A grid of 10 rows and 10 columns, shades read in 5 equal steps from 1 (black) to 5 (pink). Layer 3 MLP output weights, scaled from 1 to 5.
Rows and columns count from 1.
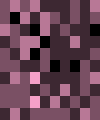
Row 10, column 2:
4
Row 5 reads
3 2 4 1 3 2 2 2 2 3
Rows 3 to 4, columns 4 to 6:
1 4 2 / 4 1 2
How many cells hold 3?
34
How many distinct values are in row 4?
4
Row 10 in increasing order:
2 2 2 3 3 3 3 3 4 4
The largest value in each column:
4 4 4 5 4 4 4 4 4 4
